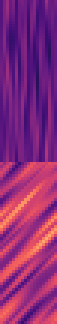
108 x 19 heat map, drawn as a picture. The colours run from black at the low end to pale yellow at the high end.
The table splits into 2 rows of 1 panel. Panel 1,1: low, streaked downward. Panel 2,1: middling, slanting up to the right, strong in contrast.
